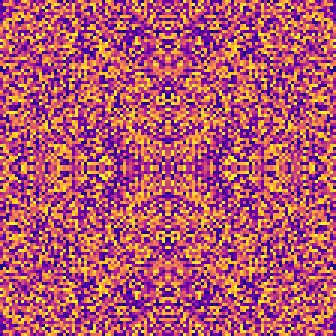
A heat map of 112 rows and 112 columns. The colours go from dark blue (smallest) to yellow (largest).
It mirrors both left to right and top to bottom. No row or column stands out. The histogram is flat. There is no overall slope. No seam splits the table. The texture is fine-grained noise.
